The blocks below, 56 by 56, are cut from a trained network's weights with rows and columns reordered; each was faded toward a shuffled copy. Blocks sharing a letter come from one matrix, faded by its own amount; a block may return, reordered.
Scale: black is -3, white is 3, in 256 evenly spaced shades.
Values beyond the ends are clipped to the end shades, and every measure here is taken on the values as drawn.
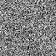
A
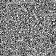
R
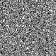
A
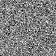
A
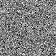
R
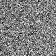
R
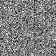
R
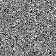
A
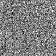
A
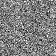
R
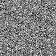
R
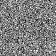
R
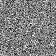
R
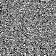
A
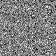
A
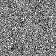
A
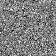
A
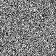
R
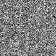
A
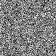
R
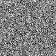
A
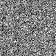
R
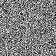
R
